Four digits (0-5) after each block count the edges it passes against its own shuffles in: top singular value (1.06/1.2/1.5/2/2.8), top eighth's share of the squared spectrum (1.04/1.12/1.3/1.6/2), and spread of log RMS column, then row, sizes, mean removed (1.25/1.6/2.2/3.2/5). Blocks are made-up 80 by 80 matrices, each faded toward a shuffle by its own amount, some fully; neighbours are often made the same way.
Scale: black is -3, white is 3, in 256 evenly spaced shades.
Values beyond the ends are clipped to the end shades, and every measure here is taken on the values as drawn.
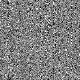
1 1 3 0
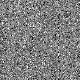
1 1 2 0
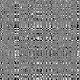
5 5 4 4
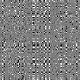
5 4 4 3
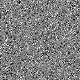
0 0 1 0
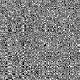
4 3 2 2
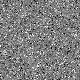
2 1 0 0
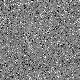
0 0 0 0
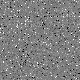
2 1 0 0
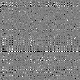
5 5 2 3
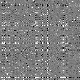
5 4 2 3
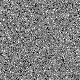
2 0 0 0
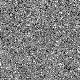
2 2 0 0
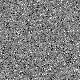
0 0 0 0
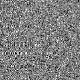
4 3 2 2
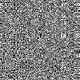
4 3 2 1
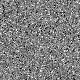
2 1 0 0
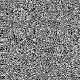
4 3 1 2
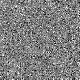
3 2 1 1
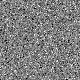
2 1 0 0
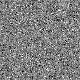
2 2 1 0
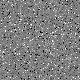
0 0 0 0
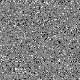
3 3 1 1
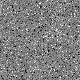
0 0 0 0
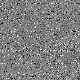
1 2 0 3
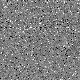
0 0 0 0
